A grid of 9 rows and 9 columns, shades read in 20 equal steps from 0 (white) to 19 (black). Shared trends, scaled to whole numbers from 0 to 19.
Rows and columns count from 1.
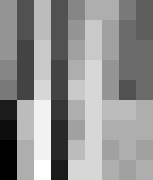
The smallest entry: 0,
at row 9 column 3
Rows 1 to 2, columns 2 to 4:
13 5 13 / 13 5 13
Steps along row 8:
down down up down down up down up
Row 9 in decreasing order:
19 17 7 6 6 6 3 3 0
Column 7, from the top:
6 7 7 8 8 5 6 7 6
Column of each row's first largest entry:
2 2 2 2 2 1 1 1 1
